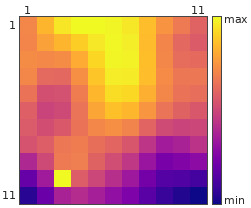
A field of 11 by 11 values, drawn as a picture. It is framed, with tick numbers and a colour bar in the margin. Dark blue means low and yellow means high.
Values change most from cell to cell in the bottom left. The field climbs toward the top. The top middle is the smoothest part. A single lone cell is far higher than the cells round it.
